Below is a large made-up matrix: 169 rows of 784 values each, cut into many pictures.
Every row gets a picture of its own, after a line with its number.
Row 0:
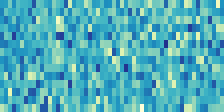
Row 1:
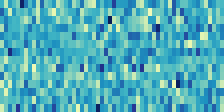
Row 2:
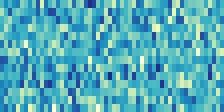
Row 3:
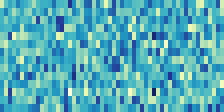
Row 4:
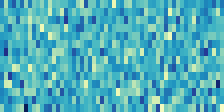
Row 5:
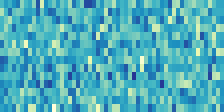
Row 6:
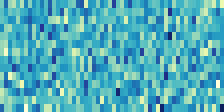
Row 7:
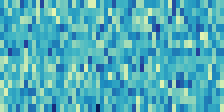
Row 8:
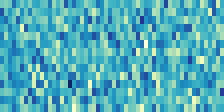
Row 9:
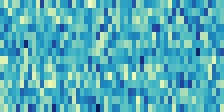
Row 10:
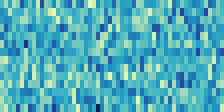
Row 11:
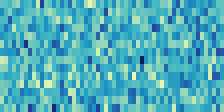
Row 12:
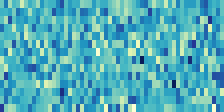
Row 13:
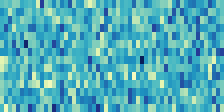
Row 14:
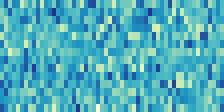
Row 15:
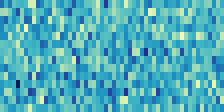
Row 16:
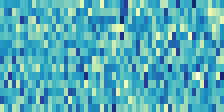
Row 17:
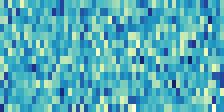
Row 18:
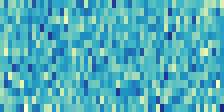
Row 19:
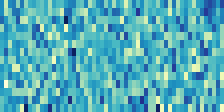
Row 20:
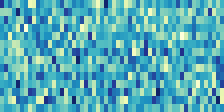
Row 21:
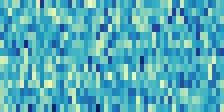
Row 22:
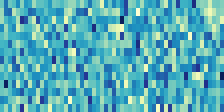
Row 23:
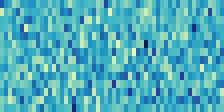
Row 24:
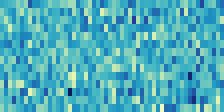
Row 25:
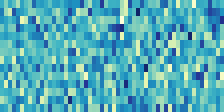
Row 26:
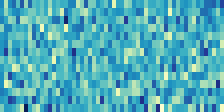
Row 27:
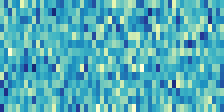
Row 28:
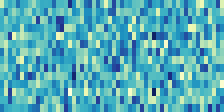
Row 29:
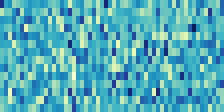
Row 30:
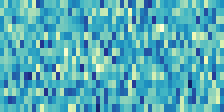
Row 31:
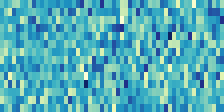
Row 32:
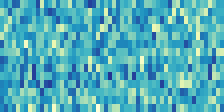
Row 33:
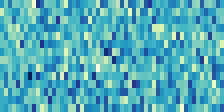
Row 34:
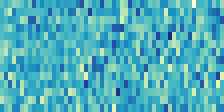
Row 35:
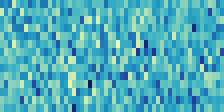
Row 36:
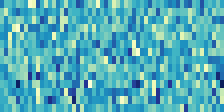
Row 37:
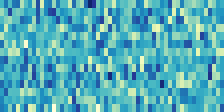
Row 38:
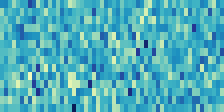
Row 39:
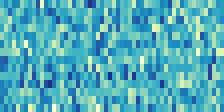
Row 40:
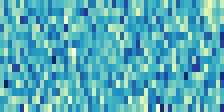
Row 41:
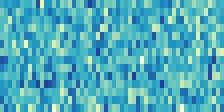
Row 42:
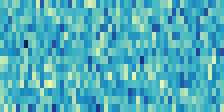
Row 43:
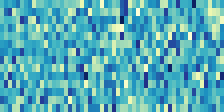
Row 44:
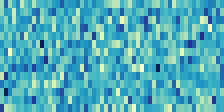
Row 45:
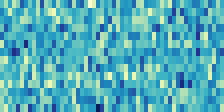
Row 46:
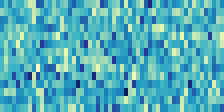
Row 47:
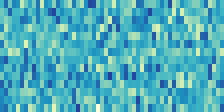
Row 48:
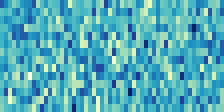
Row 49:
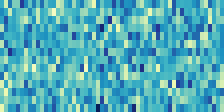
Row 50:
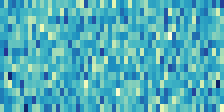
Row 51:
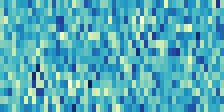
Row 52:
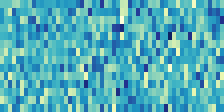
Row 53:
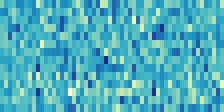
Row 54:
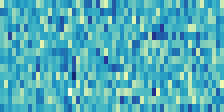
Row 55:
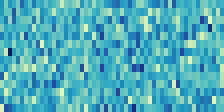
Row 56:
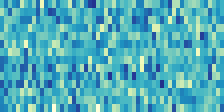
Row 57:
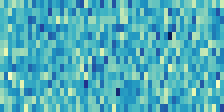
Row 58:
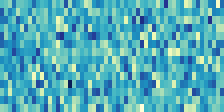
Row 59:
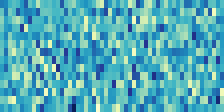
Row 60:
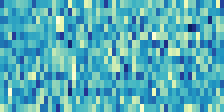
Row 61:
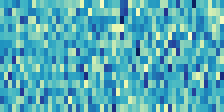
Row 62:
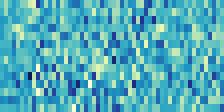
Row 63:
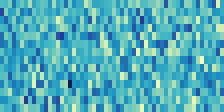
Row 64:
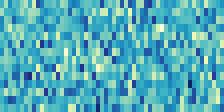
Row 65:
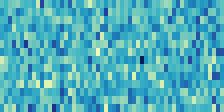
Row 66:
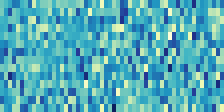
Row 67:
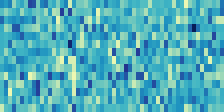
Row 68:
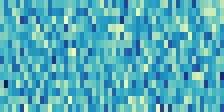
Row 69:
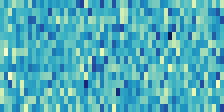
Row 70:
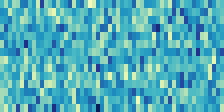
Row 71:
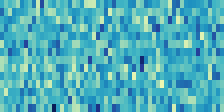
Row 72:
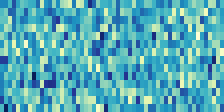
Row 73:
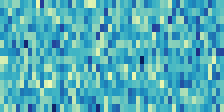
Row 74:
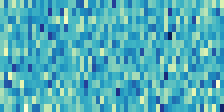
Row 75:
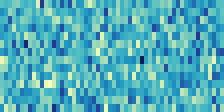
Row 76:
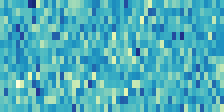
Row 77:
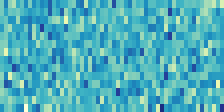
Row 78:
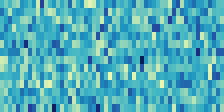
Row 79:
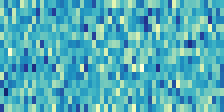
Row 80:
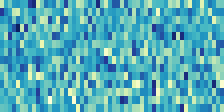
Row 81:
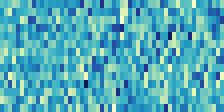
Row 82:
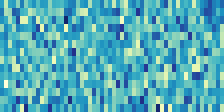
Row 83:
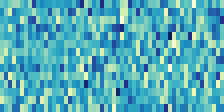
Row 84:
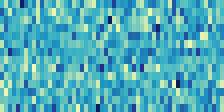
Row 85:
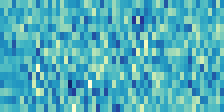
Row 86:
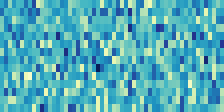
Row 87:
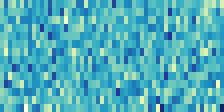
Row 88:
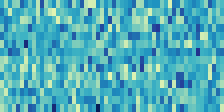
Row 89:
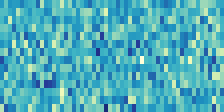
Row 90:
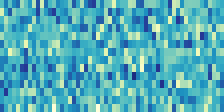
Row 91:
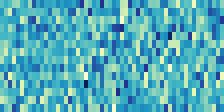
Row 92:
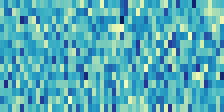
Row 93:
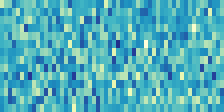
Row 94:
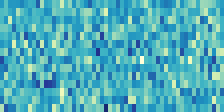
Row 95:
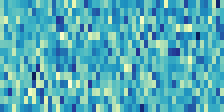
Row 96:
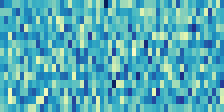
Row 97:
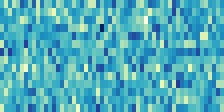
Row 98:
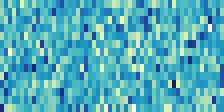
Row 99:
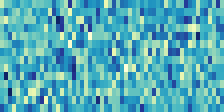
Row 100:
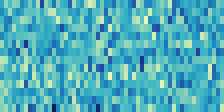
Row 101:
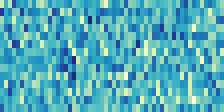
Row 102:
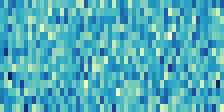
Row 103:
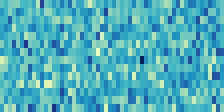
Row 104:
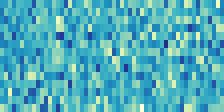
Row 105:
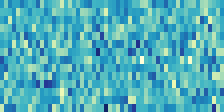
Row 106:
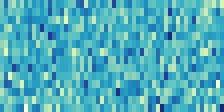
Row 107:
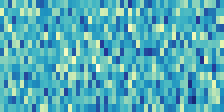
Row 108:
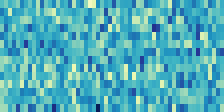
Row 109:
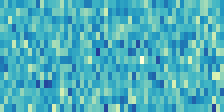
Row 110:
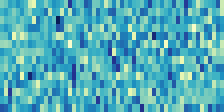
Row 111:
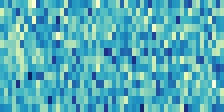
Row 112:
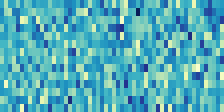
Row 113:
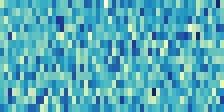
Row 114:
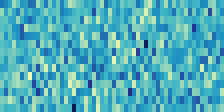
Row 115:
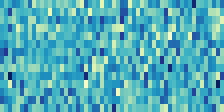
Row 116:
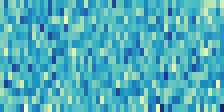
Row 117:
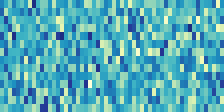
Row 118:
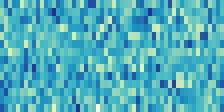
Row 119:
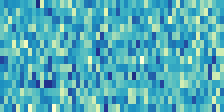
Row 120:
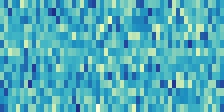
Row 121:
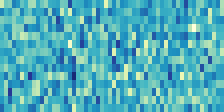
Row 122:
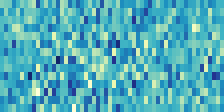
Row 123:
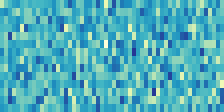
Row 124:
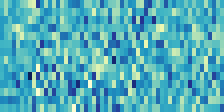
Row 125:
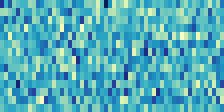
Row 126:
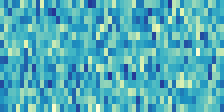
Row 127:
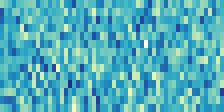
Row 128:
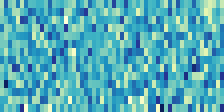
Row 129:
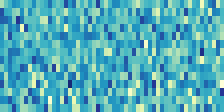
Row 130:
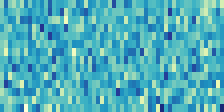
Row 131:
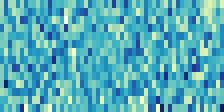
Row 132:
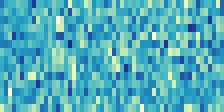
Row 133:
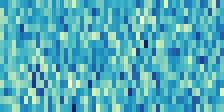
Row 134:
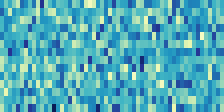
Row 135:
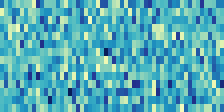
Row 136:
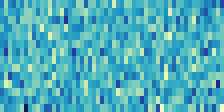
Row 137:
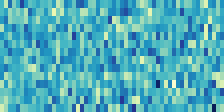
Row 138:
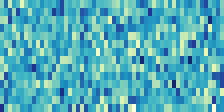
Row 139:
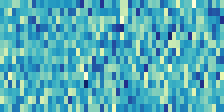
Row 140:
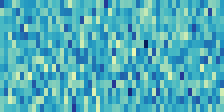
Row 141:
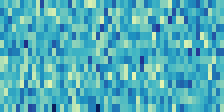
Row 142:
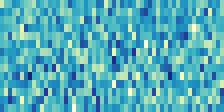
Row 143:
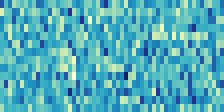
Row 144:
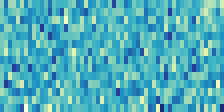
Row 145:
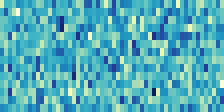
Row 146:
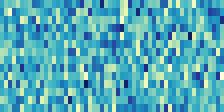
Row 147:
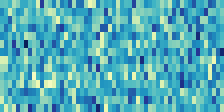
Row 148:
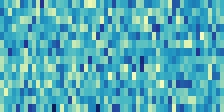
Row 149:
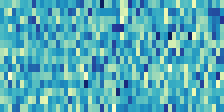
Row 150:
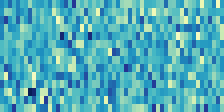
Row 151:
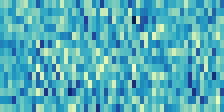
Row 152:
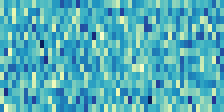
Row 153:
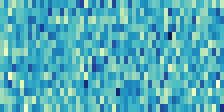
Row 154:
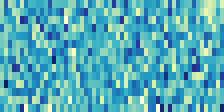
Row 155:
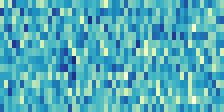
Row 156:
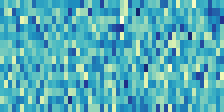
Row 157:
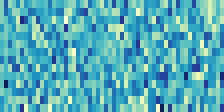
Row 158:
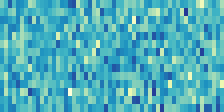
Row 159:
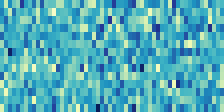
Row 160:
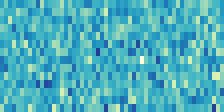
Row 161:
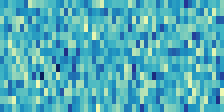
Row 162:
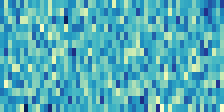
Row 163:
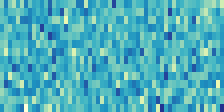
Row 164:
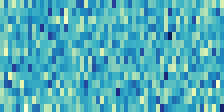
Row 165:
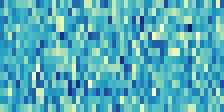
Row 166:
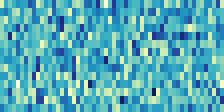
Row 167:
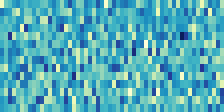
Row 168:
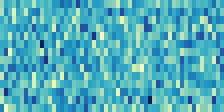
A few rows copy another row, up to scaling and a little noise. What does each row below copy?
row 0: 104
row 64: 30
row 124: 62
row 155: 101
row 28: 3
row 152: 168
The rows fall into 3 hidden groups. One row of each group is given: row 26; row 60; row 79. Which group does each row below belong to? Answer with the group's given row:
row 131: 26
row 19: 26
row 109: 79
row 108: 79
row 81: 26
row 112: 26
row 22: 26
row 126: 79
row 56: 79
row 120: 79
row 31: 26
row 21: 79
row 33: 60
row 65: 79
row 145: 60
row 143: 60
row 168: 79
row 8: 60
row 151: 60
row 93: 60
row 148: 79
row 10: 79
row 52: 26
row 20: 60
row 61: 26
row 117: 60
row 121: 60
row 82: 26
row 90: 79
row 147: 79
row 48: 60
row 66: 26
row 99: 60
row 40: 26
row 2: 79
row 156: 26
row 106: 26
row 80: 60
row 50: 26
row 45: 79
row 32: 79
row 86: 60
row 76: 60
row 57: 26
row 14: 79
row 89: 79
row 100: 79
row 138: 79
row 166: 60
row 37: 79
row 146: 26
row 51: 60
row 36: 60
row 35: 60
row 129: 60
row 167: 60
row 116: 26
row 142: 60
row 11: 79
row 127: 60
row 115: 26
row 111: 60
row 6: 26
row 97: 79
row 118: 79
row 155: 60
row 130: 26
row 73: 79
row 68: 26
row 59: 60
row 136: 26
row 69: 26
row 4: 26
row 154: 26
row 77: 26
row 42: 79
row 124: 60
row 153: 26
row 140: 60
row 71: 79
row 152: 79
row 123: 60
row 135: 60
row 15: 60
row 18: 26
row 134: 79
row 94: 79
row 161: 60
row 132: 60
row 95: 60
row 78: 79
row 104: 60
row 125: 60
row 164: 26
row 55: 79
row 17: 79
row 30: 60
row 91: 26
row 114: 60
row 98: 79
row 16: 26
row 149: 26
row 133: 60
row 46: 60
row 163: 26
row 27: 79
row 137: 79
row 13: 79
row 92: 26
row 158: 60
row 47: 79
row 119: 79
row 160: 79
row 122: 60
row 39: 79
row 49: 79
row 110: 60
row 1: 79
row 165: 60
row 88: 79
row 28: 60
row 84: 79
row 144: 26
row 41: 79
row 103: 79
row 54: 60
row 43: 26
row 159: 79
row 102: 26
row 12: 79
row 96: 60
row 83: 26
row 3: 60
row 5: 79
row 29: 60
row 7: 79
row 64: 60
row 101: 60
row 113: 60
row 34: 26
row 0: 60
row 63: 60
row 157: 26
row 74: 26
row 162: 26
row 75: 79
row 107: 60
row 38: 60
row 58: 60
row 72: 79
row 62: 60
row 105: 79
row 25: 26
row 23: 60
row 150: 60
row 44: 79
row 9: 79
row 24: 60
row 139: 26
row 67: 60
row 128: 26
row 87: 26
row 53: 60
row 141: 79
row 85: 60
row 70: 79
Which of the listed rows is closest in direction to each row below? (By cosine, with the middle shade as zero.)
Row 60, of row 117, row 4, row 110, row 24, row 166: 117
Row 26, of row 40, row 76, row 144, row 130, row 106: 76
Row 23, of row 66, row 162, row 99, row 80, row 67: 67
